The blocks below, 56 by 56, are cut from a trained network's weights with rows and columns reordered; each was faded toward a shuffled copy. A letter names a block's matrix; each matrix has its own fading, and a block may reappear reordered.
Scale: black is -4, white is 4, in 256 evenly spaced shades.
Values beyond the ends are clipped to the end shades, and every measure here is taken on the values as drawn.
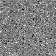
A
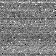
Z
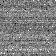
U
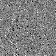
A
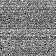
U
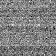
U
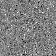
A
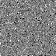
A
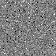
A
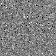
A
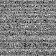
Z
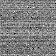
Z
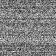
U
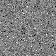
A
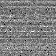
Z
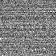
U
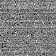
U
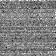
Z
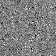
A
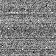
U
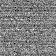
U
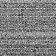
Z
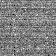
U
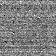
U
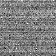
Z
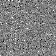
A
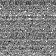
U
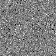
A
